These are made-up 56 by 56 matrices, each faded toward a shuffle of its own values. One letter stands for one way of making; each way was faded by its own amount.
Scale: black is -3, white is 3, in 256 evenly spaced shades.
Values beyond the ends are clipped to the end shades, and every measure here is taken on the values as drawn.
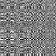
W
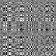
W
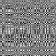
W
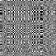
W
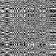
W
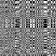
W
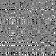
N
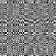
W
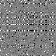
N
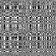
W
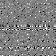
N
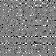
N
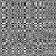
W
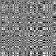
W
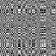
W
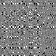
N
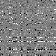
N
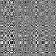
W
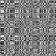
W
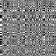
W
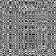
W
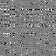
N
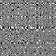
N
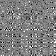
N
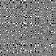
N
